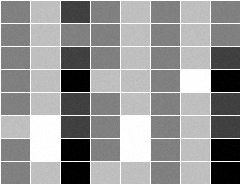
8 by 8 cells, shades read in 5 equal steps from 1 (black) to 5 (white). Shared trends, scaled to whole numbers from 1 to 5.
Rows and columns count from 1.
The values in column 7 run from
4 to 5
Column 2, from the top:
4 4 4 4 4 5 5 4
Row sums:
26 27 25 25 25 28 25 24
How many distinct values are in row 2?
2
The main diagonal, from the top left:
3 4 2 4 4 3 4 1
